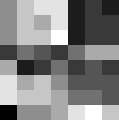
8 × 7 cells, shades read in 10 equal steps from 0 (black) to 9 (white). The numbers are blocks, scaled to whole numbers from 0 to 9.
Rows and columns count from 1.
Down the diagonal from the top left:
5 7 7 2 2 3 3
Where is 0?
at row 8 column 1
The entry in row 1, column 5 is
1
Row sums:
32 31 33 27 20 35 39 40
